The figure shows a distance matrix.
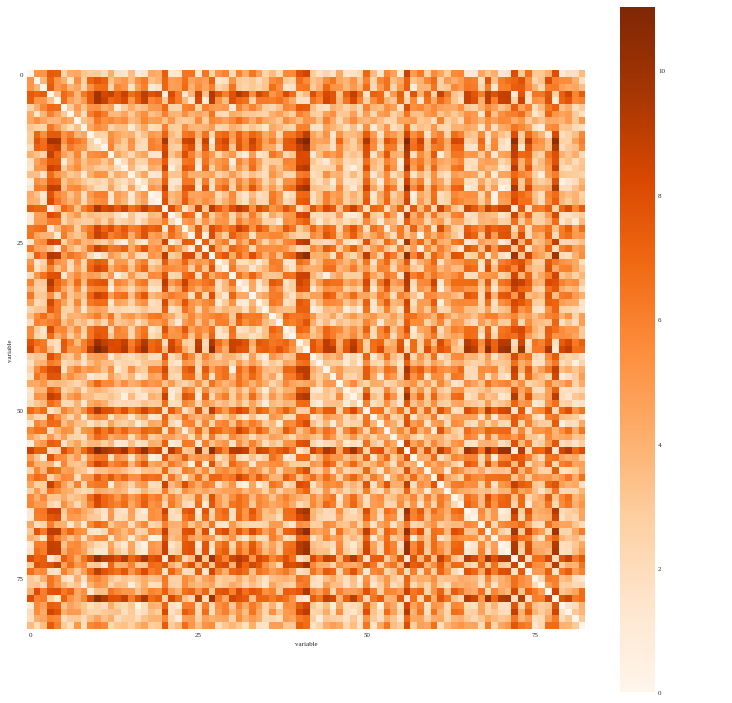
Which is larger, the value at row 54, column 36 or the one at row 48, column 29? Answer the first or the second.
the second
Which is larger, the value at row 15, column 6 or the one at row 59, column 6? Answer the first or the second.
the second
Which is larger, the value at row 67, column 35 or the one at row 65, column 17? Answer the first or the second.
the first
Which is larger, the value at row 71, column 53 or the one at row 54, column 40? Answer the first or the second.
the first
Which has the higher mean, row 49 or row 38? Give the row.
38
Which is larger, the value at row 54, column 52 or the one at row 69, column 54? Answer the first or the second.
the first
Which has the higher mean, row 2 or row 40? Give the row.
40
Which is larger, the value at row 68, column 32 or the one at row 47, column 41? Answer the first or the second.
the second
